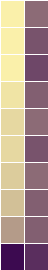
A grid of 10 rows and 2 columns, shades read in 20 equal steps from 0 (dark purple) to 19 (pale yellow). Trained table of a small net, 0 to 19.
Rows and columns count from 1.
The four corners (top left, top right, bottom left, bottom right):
19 8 0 3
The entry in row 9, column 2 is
7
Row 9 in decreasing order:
12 7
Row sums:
27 25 24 25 25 23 24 22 19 3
